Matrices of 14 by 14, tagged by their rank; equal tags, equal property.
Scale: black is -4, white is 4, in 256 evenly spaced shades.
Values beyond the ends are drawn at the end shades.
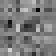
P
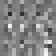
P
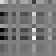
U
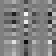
U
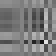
U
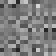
P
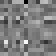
P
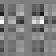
U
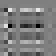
U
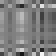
U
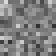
P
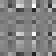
U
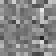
P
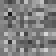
P
